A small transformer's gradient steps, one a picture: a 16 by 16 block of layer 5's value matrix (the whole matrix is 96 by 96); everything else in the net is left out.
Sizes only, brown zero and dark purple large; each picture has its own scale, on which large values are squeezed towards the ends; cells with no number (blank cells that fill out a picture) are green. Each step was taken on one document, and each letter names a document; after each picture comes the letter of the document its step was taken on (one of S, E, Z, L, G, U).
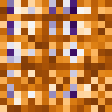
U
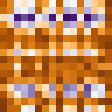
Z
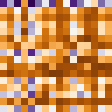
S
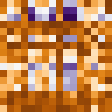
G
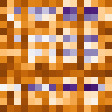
Z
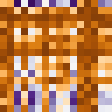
S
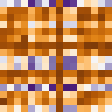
G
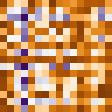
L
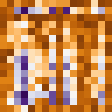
L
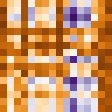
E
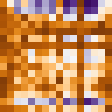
Z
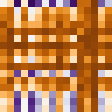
S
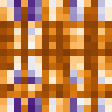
S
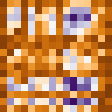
E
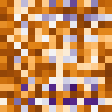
Z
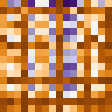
G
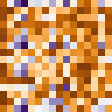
L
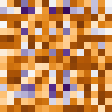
L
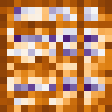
Z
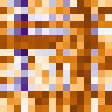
L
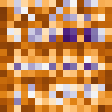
Z
